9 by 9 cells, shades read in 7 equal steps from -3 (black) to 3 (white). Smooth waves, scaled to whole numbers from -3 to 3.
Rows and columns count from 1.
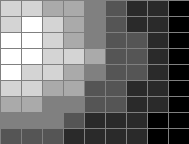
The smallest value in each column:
-1 -1 -1 -2 -2 -2 -2 -3 -3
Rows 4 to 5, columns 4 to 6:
2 1 -1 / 1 0 -1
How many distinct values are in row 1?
6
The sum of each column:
15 15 9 4 -5 -11 -15 -20 -27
